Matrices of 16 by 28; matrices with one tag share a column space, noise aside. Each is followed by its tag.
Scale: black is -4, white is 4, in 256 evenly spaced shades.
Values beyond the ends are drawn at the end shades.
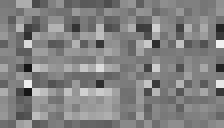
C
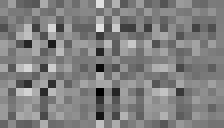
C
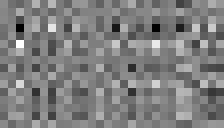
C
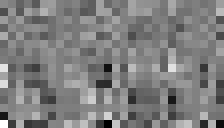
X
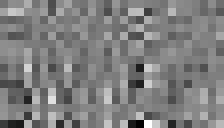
X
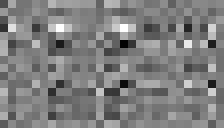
C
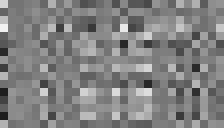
C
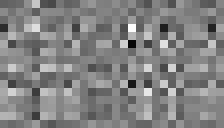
C
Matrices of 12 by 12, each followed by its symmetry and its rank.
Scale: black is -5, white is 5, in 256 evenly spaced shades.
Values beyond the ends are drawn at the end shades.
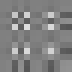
symmetric, rank one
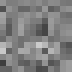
neither, rank two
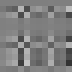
neither, rank one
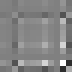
symmetric, rank one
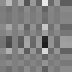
neither, rank one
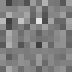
neither, rank two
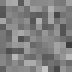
antisymmetric, full rank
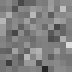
antisymmetric, full rank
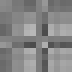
symmetric, rank one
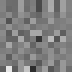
neither, rank two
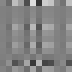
neither, rank one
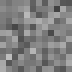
antisymmetric, full rank
